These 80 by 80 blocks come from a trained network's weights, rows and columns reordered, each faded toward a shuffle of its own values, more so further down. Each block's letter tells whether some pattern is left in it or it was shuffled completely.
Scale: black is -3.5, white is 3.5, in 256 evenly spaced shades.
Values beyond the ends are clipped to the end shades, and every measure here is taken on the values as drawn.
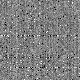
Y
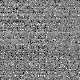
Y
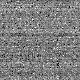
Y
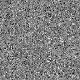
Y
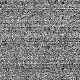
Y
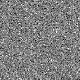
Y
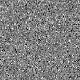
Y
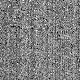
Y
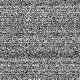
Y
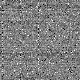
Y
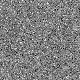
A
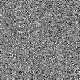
Y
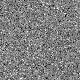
A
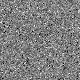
A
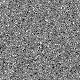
A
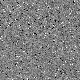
A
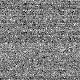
Y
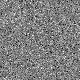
A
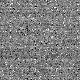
Y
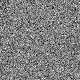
A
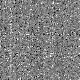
Y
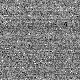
Y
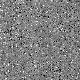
Y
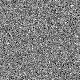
A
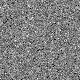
A
